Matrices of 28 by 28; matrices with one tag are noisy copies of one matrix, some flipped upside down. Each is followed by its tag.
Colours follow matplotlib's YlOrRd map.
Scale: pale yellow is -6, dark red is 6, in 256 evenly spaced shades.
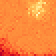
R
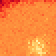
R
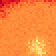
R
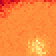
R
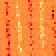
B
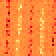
B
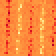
B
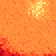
R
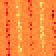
B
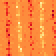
B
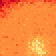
R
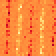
B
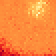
R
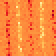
B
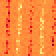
B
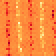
B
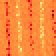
B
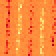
B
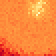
R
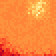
R
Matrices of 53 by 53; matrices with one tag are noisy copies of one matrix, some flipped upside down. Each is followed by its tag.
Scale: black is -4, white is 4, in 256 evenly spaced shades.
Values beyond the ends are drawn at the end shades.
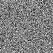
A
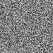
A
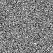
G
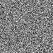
A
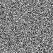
A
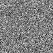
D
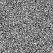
G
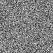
G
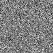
D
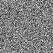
A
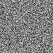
A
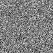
D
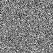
D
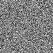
A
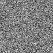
G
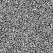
G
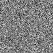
D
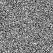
G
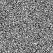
G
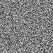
A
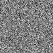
D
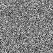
D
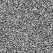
G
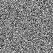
A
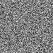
A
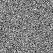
G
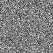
D
